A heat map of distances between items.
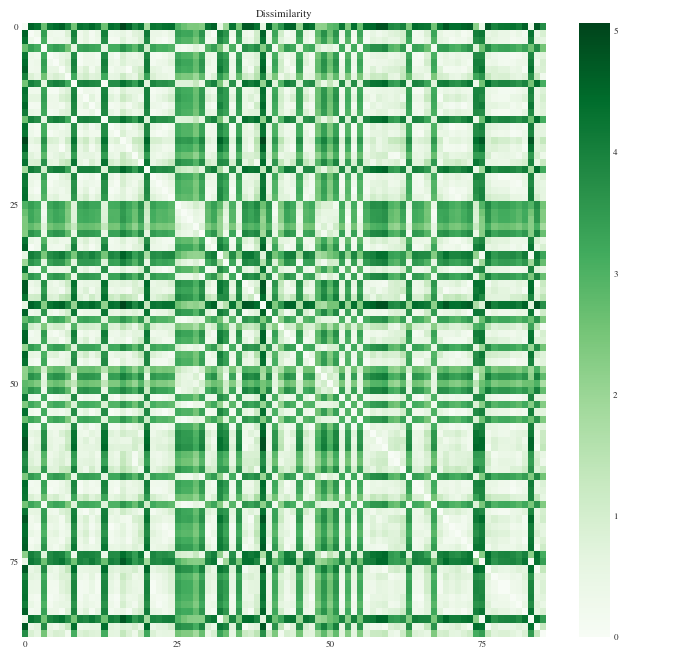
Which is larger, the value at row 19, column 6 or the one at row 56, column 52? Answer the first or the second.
the first
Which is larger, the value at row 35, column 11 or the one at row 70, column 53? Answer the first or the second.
the first
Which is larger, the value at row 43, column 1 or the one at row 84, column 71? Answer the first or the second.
the second
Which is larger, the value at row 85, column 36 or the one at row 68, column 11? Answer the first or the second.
the first
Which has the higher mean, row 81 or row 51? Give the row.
51
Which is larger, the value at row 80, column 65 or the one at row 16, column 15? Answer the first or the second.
the second
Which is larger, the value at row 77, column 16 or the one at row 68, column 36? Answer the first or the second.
the first
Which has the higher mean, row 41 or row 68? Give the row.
41
